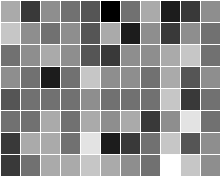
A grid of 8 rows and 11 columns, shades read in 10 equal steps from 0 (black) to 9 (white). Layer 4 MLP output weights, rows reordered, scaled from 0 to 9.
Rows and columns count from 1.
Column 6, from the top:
0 6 2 5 4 5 1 6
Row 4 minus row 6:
1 0 -5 0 1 0 -1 2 1 -5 1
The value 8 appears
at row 6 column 10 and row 7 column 5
